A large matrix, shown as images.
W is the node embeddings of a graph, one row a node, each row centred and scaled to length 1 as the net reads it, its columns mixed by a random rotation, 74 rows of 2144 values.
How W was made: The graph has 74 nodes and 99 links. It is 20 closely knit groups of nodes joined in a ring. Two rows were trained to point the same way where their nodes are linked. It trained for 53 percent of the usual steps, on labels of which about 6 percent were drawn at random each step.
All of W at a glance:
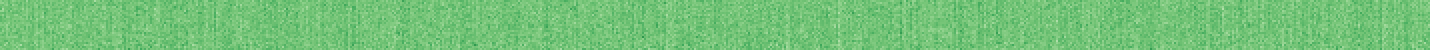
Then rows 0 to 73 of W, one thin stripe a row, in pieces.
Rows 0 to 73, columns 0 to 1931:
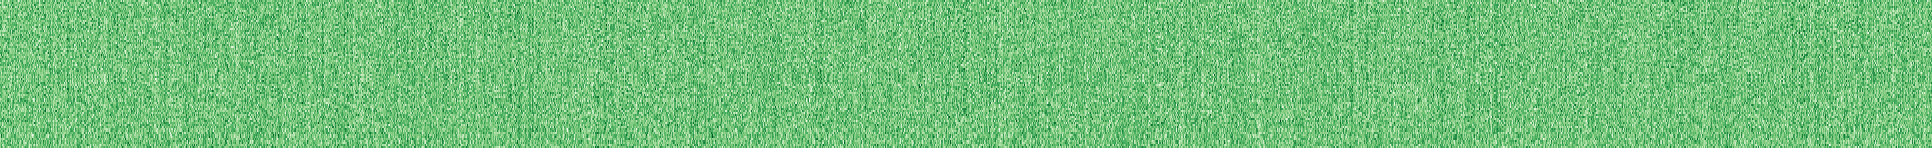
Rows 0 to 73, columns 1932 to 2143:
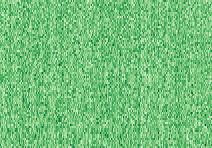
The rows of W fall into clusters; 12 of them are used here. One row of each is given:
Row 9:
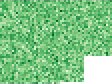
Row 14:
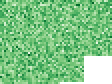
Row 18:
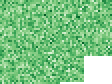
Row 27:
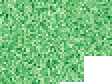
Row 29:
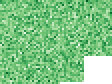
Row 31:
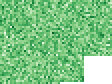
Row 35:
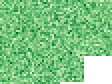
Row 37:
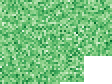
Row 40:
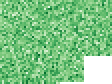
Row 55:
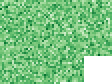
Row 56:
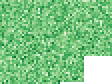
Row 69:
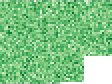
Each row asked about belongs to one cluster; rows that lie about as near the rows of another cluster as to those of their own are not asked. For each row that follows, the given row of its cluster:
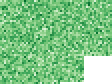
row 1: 9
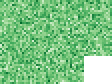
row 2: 29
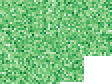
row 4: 69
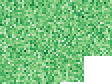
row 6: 31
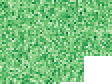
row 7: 55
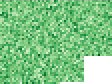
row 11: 27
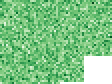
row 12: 14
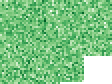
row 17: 69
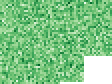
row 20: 29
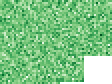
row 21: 31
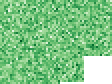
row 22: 40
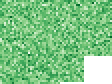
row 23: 14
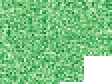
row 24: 69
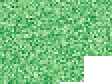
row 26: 55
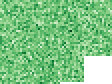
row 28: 35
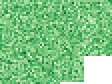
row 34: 35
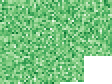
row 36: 18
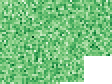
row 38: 40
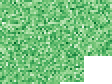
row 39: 37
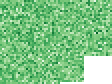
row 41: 9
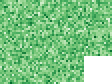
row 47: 55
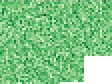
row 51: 18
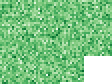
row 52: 56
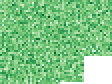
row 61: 29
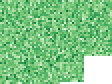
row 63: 18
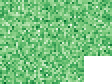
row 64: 56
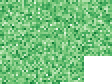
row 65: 56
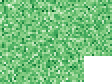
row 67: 27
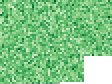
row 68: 27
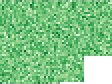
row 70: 31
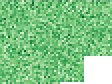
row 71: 31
